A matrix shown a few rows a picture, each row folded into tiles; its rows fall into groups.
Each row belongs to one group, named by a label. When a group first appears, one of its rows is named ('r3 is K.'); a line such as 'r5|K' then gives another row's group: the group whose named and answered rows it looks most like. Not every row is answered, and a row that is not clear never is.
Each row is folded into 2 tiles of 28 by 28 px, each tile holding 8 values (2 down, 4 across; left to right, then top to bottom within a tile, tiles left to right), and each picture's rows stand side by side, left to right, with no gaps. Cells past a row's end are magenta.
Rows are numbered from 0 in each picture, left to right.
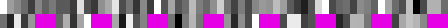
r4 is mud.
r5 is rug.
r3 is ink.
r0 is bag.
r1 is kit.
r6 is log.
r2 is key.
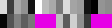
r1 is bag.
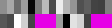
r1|bag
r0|bag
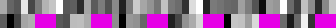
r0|ink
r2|ink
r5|ink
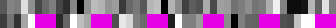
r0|kit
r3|rug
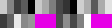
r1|kit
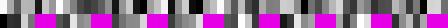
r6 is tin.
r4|bag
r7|rug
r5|bag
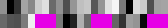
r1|ink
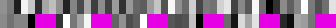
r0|ink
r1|kit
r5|ink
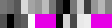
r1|kit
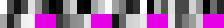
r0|tin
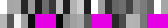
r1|rug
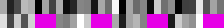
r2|key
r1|tin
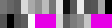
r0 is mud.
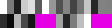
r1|tin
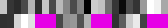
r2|log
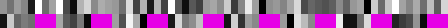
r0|rug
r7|ink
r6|mud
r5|bag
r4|kit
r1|ink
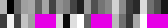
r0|kit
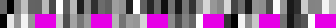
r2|tin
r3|mud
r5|mud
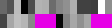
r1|log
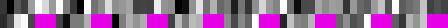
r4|mud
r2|log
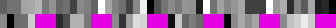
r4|log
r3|rug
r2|tin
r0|mud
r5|tin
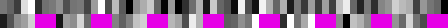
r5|kit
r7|bag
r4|mud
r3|tin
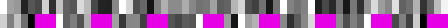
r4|bag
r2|bag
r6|mud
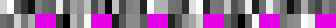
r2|rug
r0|bag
